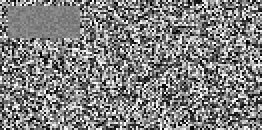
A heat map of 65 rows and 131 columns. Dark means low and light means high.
Odd patch: calmer, in the top left. Stripes: none. Slope: none. Mirror symmetry: none. Calmest part: top left.
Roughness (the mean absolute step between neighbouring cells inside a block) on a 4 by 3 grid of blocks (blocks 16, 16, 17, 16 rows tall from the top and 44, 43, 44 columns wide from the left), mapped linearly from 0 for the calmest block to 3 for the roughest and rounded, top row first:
0 3 3 | 2 3 3 | 3 3 3 | 3 3 3
